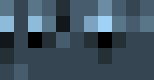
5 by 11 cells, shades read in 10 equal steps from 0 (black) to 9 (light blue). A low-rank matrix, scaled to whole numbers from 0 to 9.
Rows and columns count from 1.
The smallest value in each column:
1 3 0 2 1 3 2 0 2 3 3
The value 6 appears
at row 1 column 8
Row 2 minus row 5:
5 -1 5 2 -2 1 4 6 2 1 2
